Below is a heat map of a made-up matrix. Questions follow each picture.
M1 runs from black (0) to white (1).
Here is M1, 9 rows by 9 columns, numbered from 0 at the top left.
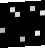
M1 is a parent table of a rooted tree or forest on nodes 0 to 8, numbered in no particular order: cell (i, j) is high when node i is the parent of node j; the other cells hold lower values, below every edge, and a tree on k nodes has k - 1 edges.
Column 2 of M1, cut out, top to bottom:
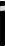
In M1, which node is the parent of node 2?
1
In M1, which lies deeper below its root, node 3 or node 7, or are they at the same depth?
the same depth
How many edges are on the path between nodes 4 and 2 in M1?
4
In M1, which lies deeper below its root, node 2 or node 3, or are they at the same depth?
node 3
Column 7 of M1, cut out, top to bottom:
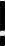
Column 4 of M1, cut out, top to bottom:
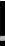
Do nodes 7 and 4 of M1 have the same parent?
no
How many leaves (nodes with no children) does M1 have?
4
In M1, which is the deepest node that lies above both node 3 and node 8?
2
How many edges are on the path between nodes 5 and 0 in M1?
1
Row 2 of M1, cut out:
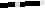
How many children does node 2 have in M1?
2
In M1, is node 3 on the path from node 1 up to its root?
no
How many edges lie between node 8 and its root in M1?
2
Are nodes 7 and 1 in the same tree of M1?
yes
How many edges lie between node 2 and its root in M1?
1
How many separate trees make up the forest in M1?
2
